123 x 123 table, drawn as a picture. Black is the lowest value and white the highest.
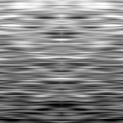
Histogram: bell-shaped. Slope: up to the top. Average level on the scale: 50%. Mirror symmetry: left to right.
